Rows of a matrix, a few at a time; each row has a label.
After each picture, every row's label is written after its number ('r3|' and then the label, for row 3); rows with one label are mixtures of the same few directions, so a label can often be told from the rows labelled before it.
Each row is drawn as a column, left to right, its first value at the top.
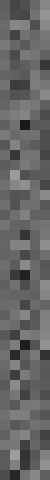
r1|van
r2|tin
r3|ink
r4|tin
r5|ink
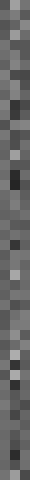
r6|tin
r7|tin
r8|tin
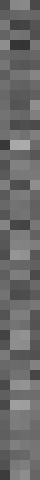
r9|van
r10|van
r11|van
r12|tin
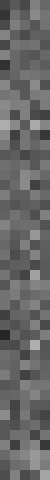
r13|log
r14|van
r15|tin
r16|ink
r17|van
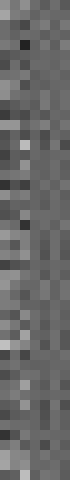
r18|ink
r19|ink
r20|van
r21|tin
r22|van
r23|van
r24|van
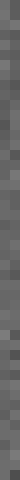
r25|log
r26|tin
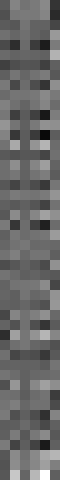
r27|log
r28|van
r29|ink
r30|van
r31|van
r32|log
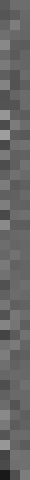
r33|van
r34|tin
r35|van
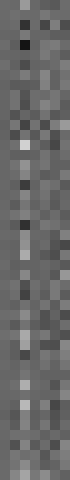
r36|log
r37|van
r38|van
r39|van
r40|tin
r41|van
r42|ink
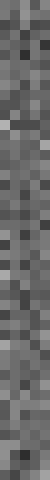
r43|ink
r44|van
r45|log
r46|tin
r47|van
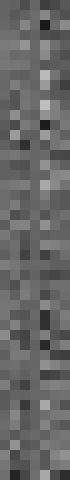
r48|log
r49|van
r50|van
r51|van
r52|tin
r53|tin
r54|tin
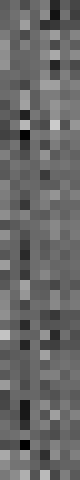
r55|log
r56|van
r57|van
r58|van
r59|tin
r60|log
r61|tin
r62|log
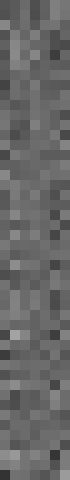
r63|tin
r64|log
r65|log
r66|log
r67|tin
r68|log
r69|van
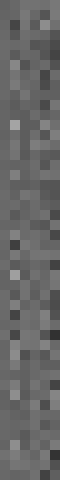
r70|log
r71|ink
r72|ink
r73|van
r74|tin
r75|log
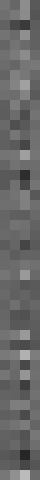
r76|tin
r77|tin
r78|tin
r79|ink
